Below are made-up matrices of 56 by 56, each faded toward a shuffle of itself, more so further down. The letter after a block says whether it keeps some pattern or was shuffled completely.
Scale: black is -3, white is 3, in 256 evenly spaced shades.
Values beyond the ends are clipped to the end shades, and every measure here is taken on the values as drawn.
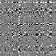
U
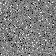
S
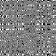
U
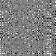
U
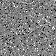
S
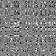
U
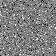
S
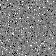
S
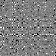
U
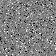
S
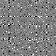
U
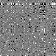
U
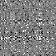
U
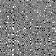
U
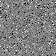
S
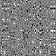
U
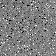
S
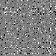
U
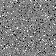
S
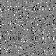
U
